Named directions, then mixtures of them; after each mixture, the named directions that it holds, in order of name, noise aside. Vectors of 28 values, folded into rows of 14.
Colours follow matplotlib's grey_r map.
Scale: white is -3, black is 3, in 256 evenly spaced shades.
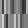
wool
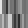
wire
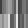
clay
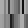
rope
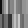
wire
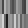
wool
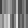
clay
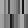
rope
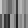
clay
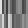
wire, wool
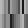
rope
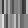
wool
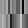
rope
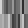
rope, wire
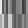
wire, wool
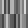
rope, wool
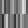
wool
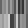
clay, rope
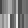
clay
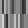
wool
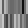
rope, wool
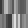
wire, wool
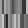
wool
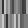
wool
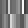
rope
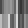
clay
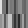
wire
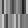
wool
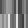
clay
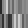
wire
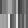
clay
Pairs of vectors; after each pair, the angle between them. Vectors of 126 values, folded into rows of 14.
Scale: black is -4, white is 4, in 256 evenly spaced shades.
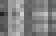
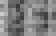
nearly opposite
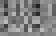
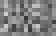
nearly opposite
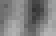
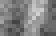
nearly opposite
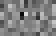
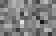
partly aligned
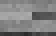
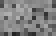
partly aligned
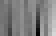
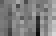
nearly parallel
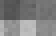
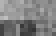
nearly opposite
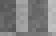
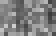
partly opposed
